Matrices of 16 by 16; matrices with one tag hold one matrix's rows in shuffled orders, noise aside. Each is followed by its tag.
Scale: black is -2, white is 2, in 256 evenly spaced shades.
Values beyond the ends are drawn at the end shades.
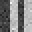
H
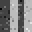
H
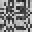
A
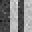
H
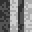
H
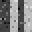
H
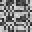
A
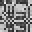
A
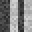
H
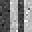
H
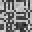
A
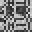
A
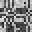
A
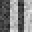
H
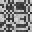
A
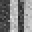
H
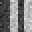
H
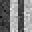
H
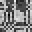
A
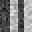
H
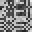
A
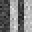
H
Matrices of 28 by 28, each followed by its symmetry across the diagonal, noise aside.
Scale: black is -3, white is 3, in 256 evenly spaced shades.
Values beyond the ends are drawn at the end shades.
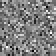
antisymmetric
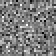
neither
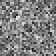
symmetric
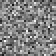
neither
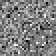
symmetric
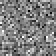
neither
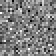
antisymmetric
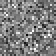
symmetric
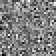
antisymmetric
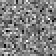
neither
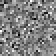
symmetric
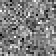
antisymmetric
